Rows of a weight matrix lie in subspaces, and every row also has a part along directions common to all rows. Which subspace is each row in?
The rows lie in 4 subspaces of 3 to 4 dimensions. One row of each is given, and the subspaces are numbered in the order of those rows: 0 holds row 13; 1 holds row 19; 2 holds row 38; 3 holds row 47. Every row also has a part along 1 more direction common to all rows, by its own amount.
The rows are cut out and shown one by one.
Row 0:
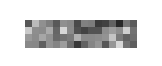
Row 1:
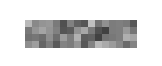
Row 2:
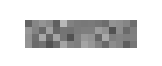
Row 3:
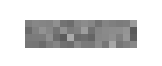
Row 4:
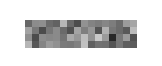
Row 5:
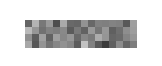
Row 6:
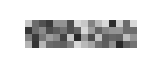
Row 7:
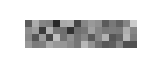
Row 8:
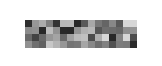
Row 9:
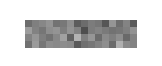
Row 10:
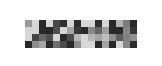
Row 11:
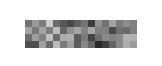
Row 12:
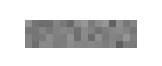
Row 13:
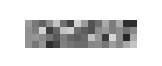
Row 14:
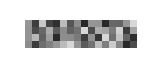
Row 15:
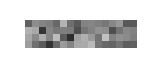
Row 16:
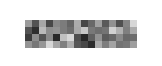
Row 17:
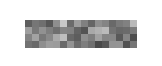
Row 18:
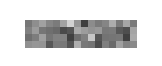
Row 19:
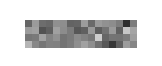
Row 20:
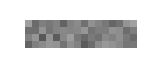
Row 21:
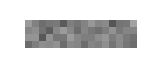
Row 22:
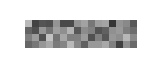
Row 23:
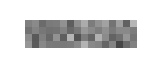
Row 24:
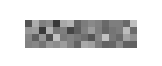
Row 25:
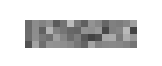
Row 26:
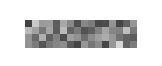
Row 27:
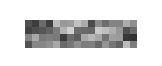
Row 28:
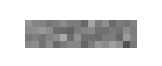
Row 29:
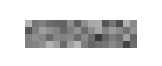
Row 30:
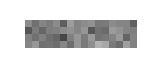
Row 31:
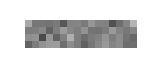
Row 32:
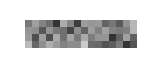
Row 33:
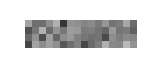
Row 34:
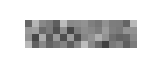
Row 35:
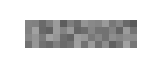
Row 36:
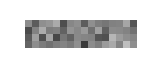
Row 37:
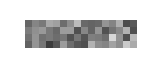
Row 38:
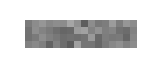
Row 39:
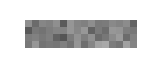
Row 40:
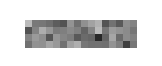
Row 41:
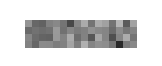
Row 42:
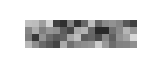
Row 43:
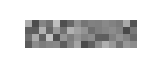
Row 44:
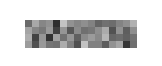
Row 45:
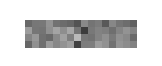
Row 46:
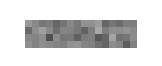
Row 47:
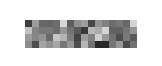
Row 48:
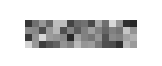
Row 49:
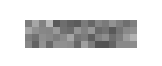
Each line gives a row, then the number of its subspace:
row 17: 3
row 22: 2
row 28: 3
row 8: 0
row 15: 1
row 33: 1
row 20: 1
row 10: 1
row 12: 2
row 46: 0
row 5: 3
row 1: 3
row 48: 1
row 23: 2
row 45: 2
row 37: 0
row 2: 1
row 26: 2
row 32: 0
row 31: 1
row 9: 2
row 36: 0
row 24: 0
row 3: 2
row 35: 1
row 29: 0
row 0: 2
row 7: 0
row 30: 3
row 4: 0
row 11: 3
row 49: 3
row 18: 2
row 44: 1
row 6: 2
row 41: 2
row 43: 0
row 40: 0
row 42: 3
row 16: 1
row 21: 1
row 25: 0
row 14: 1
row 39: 3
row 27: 3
